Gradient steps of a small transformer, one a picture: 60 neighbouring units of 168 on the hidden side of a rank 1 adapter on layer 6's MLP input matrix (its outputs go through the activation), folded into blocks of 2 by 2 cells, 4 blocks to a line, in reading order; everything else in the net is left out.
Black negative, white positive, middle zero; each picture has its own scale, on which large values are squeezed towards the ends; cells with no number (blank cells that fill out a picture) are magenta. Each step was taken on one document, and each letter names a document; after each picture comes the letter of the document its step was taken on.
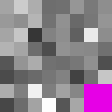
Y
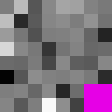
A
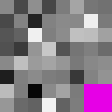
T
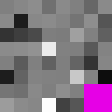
A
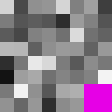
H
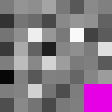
T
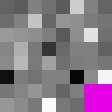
Y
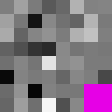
T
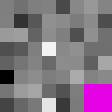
A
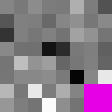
Y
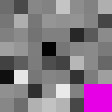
A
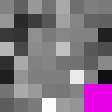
A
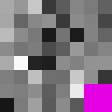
H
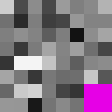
H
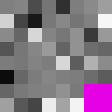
A
